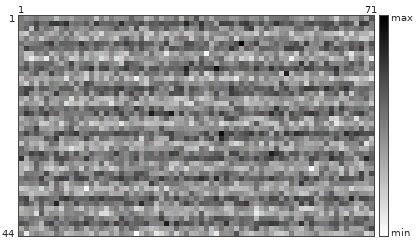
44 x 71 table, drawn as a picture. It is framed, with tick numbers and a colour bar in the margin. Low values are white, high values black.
Average level on the scale: 50%. Seam: none. Stripes: horizontal, repeating 10 times. Histogram: bell-shaped. Odd rows or columns: none. Slope: none.
